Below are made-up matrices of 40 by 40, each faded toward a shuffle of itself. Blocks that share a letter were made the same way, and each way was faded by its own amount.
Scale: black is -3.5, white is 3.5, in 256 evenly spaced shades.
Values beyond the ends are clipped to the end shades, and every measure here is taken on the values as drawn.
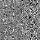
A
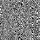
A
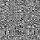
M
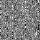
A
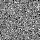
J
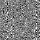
A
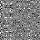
M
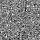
J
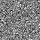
J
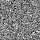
J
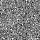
J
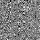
A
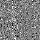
A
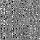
M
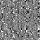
M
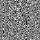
A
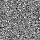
J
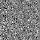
A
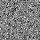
J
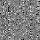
M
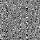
A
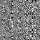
A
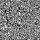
A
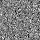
J
